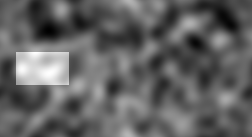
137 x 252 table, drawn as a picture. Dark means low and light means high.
On average the colour sits 40% of the way up the scale. The middle left is the ninth with the highest average. In the middle left lies a patch that is higher than the rest.
